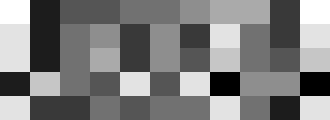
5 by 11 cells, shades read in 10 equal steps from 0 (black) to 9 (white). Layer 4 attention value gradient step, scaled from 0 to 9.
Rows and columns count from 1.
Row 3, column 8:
7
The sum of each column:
34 12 17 21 19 21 22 29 23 13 32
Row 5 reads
8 2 2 4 3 4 4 8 4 1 8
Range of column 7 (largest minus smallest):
6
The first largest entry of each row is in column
1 1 1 5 1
